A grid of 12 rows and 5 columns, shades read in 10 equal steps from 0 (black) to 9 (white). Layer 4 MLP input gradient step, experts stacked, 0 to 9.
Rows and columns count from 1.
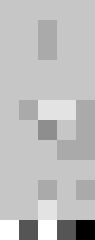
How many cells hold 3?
2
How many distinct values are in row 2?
2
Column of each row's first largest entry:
1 1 1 1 1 3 1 1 1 1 3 1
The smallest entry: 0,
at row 12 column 5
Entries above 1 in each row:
5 5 5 5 5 5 5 5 5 5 5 4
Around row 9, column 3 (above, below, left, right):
7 6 7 7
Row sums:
35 34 34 35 35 35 32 33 35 33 36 24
